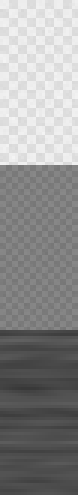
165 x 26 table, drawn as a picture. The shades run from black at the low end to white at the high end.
The table splits into 3 rows of 1 panel. Panel 1,1: very high, checkered, faint in contrast. Panel 2,1: middling, checkered, faint in contrast. Panel 3,1: low, streaked across, faint in contrast.
